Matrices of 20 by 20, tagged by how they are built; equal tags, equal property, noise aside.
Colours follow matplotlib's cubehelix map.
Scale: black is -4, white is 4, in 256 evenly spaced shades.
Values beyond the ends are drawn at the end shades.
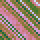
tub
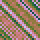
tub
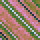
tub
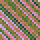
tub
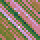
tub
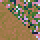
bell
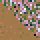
bell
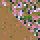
bell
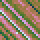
tub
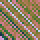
tub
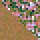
bell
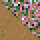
bell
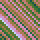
tub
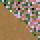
bell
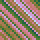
tub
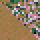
bell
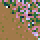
bell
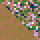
bell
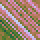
tub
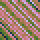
tub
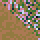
bell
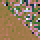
bell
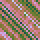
tub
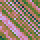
tub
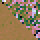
bell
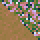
bell
